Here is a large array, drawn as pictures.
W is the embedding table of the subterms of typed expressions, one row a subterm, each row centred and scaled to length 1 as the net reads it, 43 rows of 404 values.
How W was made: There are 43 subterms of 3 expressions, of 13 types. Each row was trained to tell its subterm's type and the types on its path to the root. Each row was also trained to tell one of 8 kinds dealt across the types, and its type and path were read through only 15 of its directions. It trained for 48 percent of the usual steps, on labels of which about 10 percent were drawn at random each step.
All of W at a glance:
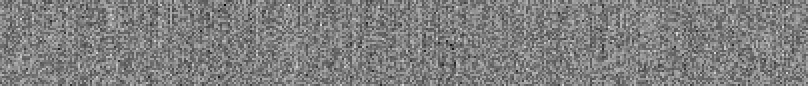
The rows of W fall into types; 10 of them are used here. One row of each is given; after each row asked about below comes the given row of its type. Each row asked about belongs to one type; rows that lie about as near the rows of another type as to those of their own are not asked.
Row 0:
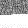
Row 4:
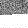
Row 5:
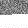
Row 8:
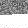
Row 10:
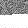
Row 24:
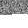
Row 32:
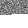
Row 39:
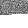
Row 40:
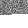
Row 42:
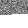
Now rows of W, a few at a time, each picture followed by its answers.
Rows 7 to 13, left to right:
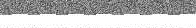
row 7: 8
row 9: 4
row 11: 8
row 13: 4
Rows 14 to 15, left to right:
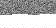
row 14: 10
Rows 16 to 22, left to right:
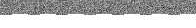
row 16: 32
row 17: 4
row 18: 32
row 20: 39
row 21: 32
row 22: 42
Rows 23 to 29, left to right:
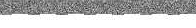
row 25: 4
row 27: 0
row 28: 8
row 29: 10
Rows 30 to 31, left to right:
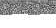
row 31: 0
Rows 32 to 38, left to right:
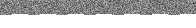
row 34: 5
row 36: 32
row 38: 42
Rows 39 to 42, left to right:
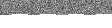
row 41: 0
